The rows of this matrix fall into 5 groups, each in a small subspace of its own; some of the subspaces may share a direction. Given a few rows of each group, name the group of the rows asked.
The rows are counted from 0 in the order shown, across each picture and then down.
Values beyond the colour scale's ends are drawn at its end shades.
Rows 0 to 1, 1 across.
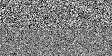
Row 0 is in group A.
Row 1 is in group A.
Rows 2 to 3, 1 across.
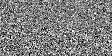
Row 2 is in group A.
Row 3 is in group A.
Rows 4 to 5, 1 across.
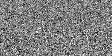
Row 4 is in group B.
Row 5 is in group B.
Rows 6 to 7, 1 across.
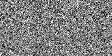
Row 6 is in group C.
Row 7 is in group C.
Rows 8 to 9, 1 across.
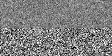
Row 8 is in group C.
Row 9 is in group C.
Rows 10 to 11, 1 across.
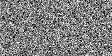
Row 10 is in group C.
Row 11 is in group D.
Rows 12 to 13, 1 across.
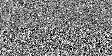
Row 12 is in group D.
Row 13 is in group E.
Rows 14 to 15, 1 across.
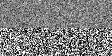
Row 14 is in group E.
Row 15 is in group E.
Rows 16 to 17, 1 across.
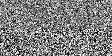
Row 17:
B
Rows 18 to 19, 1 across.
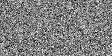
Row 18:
A
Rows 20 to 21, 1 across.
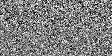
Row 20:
B
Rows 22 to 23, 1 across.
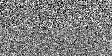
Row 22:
D
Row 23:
A
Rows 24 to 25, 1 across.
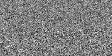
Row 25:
B
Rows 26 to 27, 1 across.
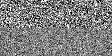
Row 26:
A
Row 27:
B
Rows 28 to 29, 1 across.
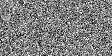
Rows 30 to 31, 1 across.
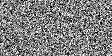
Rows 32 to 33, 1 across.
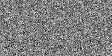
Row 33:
B
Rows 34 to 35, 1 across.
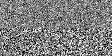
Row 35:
E
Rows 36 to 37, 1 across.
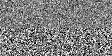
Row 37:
E
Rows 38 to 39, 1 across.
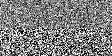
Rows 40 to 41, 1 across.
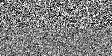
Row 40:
E
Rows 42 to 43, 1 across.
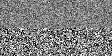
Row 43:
A
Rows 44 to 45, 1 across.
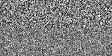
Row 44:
E
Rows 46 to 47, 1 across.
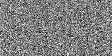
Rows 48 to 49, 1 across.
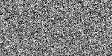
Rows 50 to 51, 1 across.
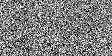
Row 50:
C
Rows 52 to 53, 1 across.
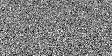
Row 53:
D
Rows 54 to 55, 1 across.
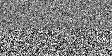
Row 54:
E
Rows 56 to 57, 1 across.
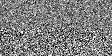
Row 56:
E
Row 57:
C
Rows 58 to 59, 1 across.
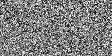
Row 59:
E
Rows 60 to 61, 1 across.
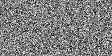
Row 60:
E
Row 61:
E
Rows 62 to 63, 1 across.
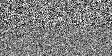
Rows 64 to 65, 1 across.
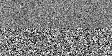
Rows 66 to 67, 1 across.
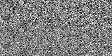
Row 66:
D
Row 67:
D
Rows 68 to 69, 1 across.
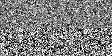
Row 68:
E
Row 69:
B
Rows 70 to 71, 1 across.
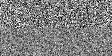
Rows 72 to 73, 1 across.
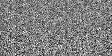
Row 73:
B
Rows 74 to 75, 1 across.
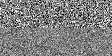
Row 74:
A
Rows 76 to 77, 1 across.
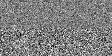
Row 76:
A
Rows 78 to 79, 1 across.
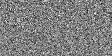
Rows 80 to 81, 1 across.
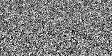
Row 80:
B
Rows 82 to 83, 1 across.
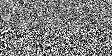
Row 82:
D
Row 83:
C
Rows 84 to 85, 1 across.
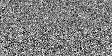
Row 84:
A
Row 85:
B
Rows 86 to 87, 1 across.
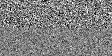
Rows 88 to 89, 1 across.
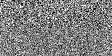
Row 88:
C
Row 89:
B
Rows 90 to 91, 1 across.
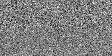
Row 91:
D
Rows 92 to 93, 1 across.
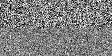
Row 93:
A
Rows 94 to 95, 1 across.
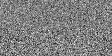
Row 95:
A
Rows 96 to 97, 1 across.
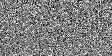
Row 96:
E
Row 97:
D
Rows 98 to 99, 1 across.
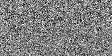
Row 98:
B
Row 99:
A
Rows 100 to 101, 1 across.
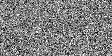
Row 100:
D
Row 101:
B
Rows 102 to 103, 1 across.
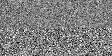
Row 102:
A
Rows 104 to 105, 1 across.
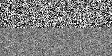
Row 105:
B
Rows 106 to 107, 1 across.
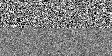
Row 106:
A
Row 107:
A
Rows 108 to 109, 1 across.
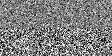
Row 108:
E
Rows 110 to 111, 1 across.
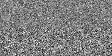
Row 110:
D
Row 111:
B
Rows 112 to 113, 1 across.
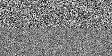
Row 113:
B
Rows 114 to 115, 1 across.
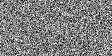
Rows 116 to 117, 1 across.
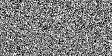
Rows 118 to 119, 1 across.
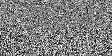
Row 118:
A
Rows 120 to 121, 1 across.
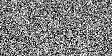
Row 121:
A
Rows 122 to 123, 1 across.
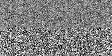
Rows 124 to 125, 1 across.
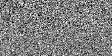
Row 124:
D
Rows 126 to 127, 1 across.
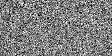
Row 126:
D
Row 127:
B
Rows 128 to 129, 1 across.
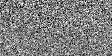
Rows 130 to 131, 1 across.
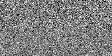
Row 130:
D
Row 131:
D
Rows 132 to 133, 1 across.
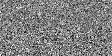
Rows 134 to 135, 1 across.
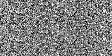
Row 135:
A
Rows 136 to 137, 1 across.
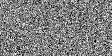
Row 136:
E
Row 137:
A
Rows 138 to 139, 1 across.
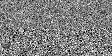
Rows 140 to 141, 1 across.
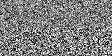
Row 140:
B
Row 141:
E
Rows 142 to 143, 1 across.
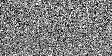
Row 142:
B
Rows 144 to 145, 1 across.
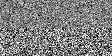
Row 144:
D
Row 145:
D
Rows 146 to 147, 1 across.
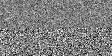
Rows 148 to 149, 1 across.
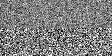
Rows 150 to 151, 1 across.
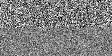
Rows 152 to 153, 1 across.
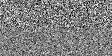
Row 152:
B
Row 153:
E
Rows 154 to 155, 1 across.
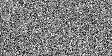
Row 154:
D
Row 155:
E
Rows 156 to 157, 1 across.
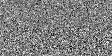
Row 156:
B
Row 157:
E
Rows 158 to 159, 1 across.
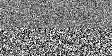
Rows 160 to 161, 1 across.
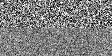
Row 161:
A
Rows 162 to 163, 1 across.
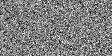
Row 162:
B
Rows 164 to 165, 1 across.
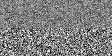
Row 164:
B
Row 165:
C
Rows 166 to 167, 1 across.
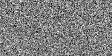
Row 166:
A
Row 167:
B
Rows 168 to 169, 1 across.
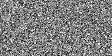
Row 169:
E
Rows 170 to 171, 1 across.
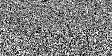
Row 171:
B
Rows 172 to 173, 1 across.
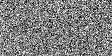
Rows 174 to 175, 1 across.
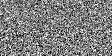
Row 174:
B
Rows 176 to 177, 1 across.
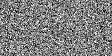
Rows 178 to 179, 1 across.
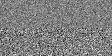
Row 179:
D
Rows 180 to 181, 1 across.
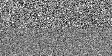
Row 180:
D
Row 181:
D
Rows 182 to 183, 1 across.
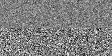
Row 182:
E
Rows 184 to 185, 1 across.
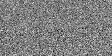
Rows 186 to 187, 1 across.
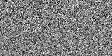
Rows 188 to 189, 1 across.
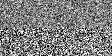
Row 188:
A
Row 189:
D
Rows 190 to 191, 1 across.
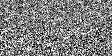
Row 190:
B
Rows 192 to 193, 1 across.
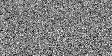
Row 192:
B
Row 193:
D
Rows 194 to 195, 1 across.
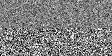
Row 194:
E
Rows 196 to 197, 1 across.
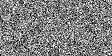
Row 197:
C
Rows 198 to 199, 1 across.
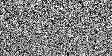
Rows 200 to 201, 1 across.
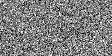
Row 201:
C
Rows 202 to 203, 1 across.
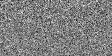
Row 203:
B
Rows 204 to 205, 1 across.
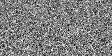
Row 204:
E
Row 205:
C
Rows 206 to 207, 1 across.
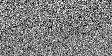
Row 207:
C
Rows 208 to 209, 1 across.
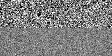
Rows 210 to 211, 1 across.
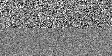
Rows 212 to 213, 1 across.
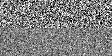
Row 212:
E
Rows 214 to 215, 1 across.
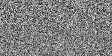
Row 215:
A
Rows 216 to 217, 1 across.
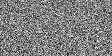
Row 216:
A
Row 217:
A
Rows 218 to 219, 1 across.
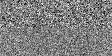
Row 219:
A
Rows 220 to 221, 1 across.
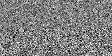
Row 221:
D
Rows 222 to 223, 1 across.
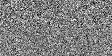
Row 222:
C
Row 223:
E
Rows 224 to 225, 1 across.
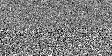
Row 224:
A
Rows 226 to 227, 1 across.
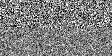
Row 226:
A
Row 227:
C
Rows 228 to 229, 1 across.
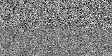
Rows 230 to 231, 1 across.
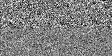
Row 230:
C
